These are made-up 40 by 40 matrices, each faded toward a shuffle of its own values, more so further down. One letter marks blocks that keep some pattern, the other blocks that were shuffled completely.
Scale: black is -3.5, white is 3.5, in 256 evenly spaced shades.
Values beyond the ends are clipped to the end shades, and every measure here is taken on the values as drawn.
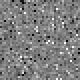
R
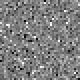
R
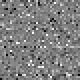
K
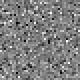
R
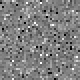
R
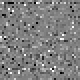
K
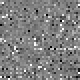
K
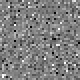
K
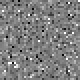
R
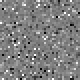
R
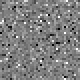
R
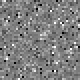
R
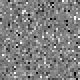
R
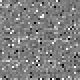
K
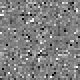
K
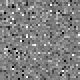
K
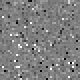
R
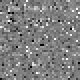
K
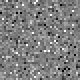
R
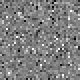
R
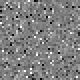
R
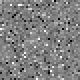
R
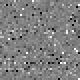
K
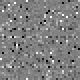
K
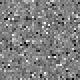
R
